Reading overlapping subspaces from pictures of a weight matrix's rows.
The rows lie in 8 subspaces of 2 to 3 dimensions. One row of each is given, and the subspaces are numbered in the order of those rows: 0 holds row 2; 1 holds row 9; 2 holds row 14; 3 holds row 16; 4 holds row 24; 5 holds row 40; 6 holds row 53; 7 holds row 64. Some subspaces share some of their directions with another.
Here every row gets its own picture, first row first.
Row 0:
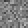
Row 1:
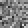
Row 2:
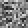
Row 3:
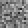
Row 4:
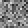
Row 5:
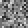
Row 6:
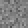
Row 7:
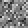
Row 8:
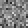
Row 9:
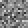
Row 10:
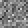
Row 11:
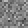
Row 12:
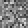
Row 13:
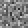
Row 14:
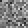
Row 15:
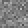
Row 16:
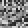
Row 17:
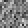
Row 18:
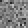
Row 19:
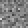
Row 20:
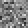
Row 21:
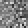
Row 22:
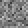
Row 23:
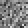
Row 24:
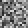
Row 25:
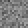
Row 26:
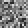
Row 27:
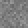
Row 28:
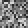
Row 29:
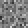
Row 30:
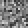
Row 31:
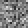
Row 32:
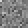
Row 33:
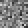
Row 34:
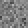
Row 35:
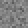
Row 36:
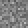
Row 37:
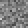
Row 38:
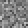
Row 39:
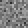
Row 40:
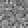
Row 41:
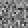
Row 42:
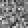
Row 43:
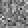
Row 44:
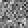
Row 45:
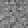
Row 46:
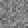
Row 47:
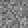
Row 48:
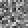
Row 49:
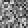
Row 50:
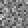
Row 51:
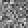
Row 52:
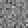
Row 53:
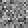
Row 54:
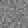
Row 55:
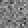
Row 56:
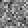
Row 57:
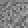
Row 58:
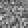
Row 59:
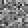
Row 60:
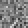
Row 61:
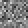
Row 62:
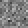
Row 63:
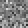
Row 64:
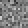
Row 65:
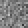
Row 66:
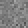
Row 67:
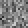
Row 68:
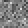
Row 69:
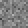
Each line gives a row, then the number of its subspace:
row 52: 5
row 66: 2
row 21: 2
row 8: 5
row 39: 2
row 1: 7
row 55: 2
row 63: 5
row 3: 1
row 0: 4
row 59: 3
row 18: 2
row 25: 4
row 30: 3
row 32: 4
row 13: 7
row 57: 7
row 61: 6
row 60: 0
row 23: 7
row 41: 6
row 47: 4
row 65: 7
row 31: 0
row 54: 0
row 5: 0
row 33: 7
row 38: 5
